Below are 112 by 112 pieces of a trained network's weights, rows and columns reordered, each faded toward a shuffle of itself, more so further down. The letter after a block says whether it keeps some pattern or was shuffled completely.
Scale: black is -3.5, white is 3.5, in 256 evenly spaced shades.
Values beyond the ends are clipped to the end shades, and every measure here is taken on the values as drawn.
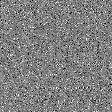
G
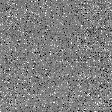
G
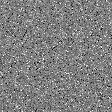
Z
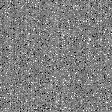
G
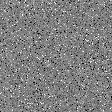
Z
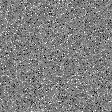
Z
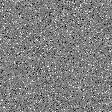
Z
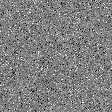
Z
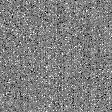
G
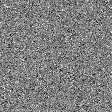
G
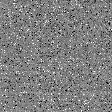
G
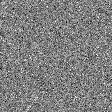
G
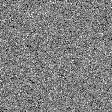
G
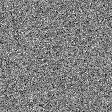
Z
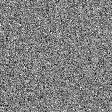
G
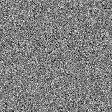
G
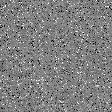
G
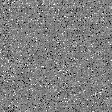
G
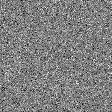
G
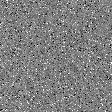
Z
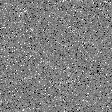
Z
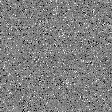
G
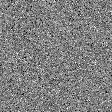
Z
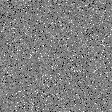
Z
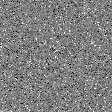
Z
